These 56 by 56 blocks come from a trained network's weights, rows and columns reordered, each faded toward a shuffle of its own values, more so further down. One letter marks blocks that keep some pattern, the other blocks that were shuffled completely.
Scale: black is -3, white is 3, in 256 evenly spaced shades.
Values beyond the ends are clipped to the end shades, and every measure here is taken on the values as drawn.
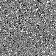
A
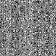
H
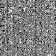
H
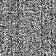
H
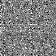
H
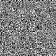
H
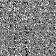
H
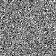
H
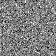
A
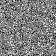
A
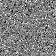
A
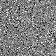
A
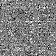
H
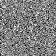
H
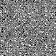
H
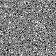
A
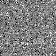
H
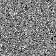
A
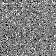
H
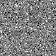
H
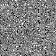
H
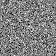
A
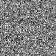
H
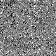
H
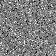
A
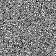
A
